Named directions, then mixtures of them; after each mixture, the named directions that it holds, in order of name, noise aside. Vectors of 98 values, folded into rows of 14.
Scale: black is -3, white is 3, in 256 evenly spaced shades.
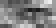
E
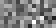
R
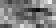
E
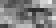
E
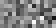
R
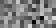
R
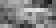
E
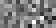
R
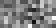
E, R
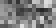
E, R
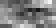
E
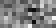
E, R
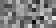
R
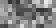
E, R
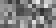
E, R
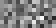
R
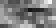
E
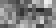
E, R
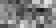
E, R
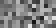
R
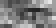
E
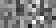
R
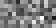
R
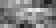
E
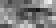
E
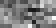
E, R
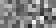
R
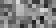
E, R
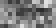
E, R
